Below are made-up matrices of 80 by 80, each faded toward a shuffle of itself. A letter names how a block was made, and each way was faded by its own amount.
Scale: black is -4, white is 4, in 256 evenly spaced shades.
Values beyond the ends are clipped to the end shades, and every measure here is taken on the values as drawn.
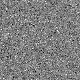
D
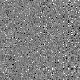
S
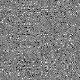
S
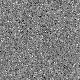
D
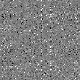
S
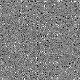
S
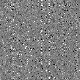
S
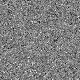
D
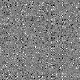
S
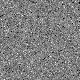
D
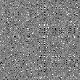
S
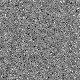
D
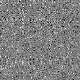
S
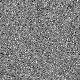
D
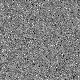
D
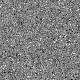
D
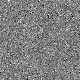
D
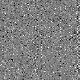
S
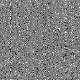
S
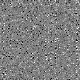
S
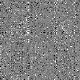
S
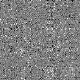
S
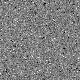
D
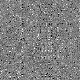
S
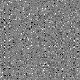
S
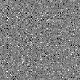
S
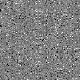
S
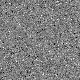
D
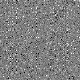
S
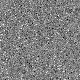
D
